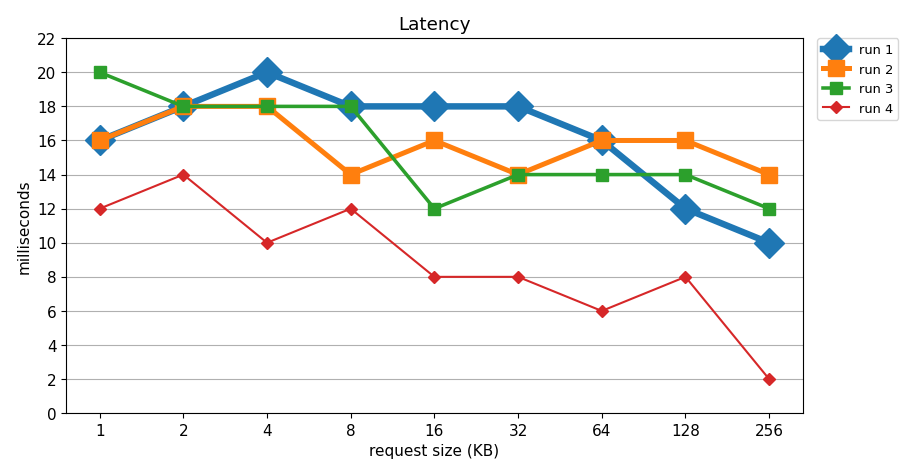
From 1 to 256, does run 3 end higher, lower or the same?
lower
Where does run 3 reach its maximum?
1
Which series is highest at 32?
run 1
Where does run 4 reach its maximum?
2
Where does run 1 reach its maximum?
4
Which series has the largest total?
run 1
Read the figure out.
Title: Latency
x-axis: request size (KB), ticks 1 2 4 8 16 32 64 128 256
y-axis: milliseconds, ticks 0 2 4 6 8 10 12 14 16 18 20 22
Legend: run 1, run 2, run 3, run 4
Values:
run 1: 16 18 20 18 18 18 16 12 10
run 2: 16 18 18 14 16 14 16 16 14
run 3: 20 18 18 18 12 14 14 14 12
run 4: 12 14 10 12 8 8 6 8 2
